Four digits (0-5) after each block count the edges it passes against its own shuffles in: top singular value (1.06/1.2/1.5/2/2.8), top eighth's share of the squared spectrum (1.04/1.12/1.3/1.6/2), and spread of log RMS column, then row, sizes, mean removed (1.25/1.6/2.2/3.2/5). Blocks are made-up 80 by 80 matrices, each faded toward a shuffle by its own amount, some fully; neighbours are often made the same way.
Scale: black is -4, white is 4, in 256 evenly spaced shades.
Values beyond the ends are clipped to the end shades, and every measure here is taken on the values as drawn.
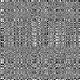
5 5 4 4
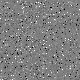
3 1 0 0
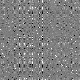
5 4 2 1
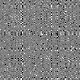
5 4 3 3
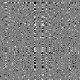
5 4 3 2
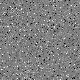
2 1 0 0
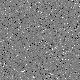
0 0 0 0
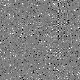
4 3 1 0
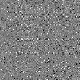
4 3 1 2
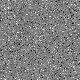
1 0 0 0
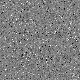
1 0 0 0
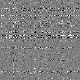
3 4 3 4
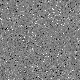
0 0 0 0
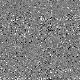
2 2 2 2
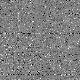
2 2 1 2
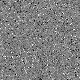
1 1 0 0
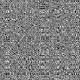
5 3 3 2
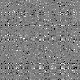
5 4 2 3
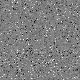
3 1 0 0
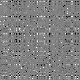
5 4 2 2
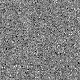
3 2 0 0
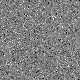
0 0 0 0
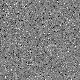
0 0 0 0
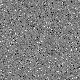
1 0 0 0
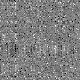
4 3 2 1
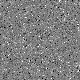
0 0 0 0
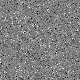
2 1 0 0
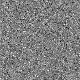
0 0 0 0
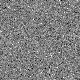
0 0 0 0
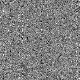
1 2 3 0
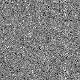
0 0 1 0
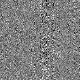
2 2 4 0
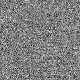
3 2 1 0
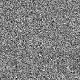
3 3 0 1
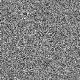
3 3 1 1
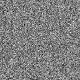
2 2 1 1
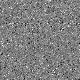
1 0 0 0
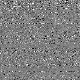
1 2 0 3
